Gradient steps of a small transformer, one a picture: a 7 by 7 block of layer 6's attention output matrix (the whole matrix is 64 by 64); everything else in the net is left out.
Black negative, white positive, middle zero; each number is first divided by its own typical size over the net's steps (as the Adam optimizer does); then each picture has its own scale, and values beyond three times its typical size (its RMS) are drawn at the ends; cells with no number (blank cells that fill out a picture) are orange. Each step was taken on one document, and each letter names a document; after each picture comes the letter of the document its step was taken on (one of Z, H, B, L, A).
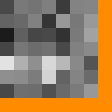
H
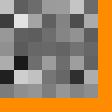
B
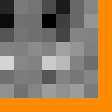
H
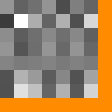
B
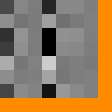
H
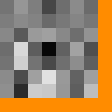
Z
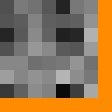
H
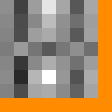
Z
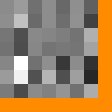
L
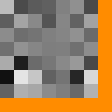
B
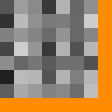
B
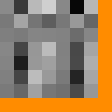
Z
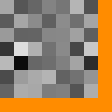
B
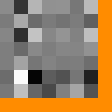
Z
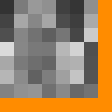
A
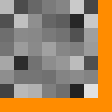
B
